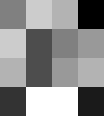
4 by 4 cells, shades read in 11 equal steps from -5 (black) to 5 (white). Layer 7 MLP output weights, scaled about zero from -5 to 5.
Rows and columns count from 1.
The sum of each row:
0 2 3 3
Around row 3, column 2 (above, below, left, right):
-2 5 2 1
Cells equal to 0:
2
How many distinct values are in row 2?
4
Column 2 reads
3 -2 -2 5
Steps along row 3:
down up up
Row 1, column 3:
2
